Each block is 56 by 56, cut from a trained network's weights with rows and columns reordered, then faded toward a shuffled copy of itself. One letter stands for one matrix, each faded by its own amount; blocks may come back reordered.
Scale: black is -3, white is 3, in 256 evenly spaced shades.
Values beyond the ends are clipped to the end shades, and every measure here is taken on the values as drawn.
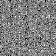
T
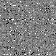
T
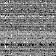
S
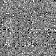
T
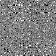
T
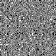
T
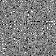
T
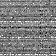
S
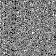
T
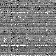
S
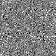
T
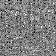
T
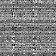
S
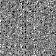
T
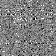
T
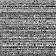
S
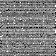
S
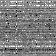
S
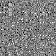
T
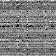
S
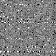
T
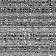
S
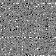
T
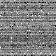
S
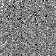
T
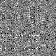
T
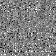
T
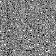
T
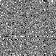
T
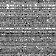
S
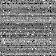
S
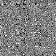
T
